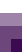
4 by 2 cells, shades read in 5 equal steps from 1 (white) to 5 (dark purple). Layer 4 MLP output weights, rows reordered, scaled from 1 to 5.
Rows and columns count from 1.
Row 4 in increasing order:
4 5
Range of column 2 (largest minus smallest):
4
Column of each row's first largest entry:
1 1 1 2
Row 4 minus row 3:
0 1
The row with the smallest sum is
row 1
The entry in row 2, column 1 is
3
